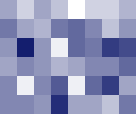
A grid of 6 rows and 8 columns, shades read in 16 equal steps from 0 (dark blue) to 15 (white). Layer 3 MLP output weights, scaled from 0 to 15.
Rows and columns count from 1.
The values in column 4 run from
1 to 14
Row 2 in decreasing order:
11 10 9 8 7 6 6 5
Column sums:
46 49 50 46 57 46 45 41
